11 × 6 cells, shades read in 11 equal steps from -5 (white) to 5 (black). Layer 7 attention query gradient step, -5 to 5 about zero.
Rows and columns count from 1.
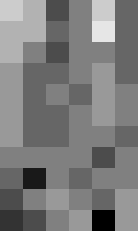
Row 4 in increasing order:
-1 -1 0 1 1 1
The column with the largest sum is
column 3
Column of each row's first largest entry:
3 3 3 2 2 2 2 5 2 1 5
